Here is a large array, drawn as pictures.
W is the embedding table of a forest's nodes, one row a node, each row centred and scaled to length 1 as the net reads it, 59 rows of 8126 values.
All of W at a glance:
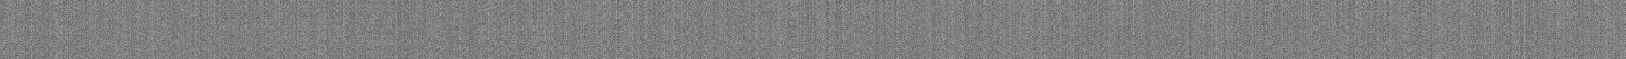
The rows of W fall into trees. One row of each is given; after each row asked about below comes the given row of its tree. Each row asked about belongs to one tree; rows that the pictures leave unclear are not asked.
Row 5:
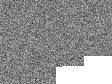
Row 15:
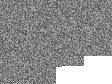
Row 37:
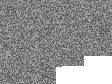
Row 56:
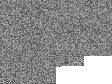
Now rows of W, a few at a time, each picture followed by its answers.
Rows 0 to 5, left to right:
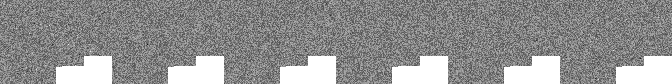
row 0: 56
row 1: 15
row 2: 15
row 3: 15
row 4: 15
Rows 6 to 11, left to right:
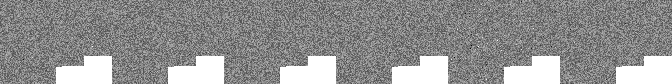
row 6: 37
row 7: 56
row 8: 15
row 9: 37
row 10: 5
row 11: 56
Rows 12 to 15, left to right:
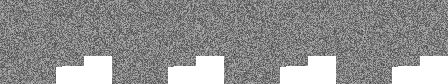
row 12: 15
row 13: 15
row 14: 15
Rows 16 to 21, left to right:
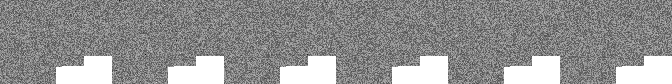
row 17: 5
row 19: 56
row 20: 37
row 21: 15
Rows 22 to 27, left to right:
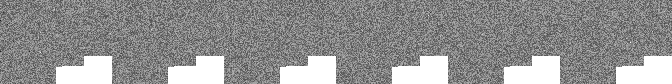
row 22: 5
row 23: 15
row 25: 37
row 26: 37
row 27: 56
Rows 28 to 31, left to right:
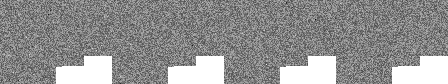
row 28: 37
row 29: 56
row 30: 37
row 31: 15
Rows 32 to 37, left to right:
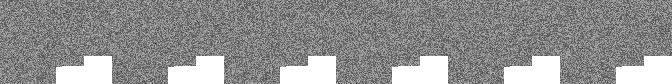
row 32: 15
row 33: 37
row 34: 15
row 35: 5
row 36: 37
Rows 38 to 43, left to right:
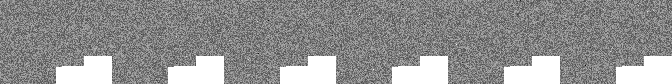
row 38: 15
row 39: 37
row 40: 56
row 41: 5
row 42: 56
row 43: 56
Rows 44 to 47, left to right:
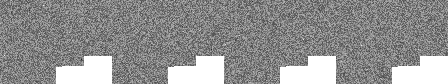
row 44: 5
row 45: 37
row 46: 15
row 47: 37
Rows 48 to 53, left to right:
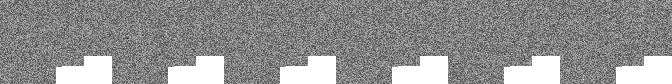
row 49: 15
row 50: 15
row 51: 56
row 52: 37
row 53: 5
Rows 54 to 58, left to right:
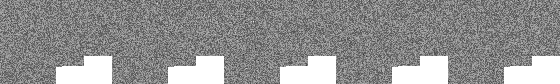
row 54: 37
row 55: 15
